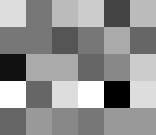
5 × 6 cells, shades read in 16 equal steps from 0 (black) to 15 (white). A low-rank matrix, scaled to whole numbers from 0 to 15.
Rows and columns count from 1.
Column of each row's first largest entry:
1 5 6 1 2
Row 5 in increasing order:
6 7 8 9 9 9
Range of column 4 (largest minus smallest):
9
